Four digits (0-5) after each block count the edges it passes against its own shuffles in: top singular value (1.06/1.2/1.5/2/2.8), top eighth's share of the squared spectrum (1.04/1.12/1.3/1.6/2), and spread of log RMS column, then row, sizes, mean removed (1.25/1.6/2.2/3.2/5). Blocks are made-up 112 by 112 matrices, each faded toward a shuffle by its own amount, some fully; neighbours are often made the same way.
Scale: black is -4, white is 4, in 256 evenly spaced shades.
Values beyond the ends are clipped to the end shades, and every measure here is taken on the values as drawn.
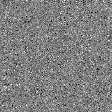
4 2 1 1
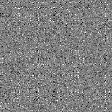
4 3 2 2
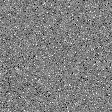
1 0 0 0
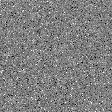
3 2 0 0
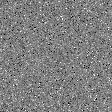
0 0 0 0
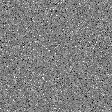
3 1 0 0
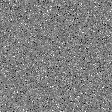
0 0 0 0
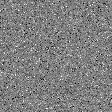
1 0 0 0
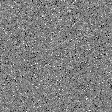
0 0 0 0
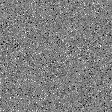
2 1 0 0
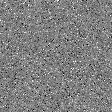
0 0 0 0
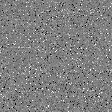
3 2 0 1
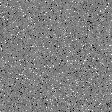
2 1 0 0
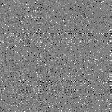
4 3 1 2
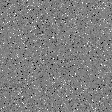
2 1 0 0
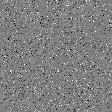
2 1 0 0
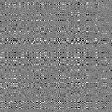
5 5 3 4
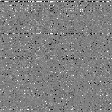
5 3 1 2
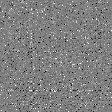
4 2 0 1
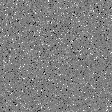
1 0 0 0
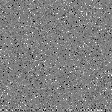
3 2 0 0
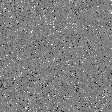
1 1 0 1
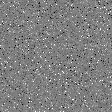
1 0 0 0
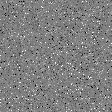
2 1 0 0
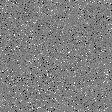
0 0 0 0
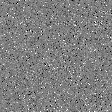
2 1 0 0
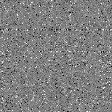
4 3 1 1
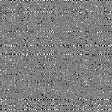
5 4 2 3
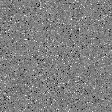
3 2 1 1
